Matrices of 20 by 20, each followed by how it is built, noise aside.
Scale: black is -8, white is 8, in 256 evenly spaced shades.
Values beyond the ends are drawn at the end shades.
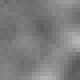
smooth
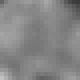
smooth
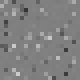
sparse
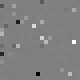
sparse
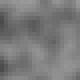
smooth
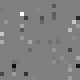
sparse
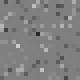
sparse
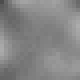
smooth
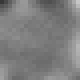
smooth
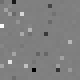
sparse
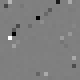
sparse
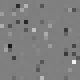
sparse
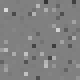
sparse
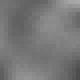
smooth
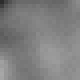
smooth
